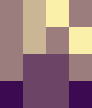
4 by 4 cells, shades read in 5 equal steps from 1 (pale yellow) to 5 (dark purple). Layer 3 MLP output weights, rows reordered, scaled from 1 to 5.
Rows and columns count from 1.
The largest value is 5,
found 2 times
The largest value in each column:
5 4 4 5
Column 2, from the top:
2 2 4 4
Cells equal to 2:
2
